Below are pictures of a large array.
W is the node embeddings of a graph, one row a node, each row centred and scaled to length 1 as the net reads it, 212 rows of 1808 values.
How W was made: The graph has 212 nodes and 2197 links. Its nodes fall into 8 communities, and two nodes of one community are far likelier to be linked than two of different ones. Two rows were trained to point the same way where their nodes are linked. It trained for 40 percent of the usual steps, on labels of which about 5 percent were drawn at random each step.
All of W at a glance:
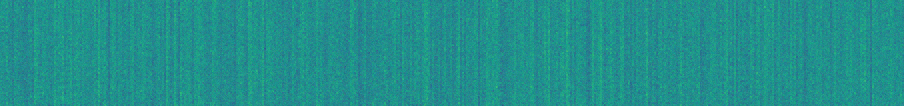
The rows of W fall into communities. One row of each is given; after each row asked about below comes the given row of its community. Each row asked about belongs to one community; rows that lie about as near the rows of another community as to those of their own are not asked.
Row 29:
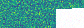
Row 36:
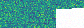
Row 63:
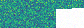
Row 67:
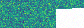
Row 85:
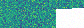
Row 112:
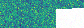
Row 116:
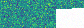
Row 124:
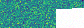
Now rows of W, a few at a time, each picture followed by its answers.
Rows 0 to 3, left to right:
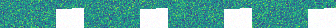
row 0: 63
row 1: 67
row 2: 85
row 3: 36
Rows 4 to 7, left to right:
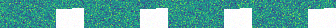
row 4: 112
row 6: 29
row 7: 67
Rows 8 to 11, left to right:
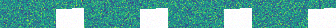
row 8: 124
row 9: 36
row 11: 124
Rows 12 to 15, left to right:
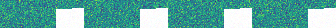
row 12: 67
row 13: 29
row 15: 36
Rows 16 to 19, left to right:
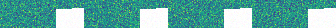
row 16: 29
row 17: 63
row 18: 63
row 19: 112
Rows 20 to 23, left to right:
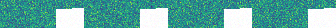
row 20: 67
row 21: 29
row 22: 29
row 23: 85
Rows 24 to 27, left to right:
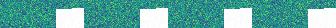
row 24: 85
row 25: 63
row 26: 36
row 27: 124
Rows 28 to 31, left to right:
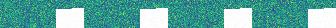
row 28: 85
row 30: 85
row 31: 36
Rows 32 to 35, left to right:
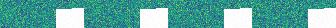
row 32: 85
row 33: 63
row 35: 36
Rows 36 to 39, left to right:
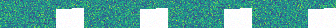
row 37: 67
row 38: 116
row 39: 29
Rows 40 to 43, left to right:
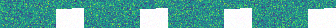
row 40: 112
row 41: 85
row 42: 124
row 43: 67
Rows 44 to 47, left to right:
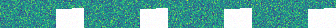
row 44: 29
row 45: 124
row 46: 29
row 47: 116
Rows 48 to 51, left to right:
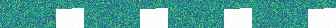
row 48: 36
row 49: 29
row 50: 29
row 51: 112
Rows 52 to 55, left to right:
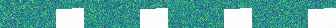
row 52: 67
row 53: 85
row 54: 116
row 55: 124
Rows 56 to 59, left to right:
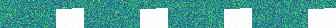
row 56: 36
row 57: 116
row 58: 124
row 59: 112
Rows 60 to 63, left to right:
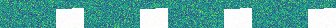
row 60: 116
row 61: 85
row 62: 63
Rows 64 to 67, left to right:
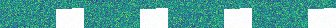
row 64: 63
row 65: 112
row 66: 112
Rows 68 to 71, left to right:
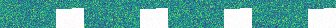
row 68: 85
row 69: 63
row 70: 85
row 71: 116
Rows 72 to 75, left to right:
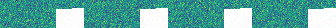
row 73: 116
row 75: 29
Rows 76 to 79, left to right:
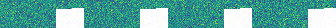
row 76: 29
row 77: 112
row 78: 116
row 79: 63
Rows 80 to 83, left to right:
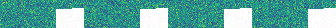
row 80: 63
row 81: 36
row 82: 67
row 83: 116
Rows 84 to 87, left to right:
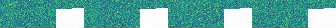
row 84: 85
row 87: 116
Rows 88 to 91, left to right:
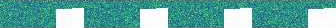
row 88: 67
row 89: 112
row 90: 29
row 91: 116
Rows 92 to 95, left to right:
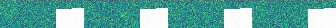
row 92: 67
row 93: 112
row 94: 29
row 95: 85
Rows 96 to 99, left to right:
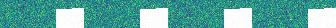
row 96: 36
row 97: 67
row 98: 67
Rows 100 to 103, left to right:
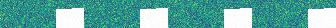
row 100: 116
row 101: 124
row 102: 85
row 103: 112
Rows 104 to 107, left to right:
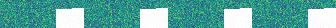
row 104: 112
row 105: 124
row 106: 29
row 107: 29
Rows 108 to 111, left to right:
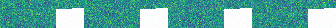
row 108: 63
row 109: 29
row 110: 29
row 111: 36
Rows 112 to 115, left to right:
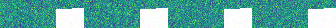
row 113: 112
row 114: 36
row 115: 67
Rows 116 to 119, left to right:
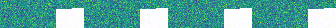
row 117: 116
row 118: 112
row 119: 29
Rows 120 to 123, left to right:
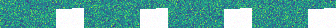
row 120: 63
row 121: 124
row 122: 116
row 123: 67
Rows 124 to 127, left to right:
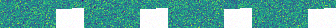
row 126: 124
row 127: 112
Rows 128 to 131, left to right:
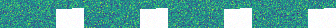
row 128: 124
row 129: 116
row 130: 124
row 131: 29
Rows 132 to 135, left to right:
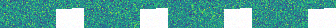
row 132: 85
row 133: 63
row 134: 112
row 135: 116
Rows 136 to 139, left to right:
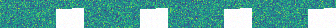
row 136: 112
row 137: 29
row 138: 67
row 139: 67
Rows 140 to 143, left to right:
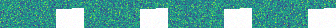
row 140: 124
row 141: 36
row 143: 29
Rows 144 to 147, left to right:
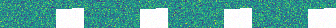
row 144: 124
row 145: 112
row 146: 63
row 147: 36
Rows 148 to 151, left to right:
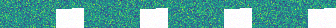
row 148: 85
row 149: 36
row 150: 63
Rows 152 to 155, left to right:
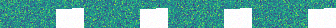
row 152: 63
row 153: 124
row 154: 116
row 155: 116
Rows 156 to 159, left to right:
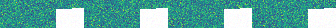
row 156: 63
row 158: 29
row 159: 63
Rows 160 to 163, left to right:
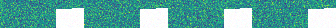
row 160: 67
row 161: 29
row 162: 112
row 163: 112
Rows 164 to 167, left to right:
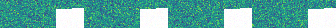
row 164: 29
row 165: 112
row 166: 67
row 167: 67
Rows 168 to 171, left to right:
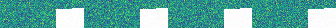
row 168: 112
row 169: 63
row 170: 112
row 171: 67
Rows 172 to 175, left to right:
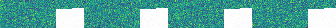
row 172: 112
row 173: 63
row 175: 63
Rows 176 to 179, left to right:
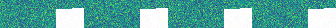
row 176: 67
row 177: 63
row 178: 36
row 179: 29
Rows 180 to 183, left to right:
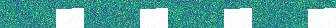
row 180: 112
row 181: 116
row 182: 29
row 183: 116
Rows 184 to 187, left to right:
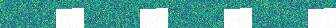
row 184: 112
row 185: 116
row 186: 112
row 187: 63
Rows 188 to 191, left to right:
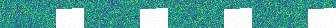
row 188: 112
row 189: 67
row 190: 67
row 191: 29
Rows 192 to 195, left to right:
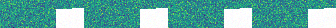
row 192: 63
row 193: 67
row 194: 85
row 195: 112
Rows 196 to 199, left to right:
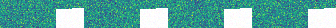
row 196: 116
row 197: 112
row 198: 124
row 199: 36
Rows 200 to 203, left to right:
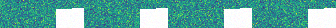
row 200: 67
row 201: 63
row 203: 116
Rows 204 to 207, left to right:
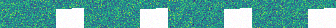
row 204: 36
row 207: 67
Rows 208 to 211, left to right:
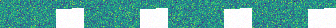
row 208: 67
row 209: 67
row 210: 124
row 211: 116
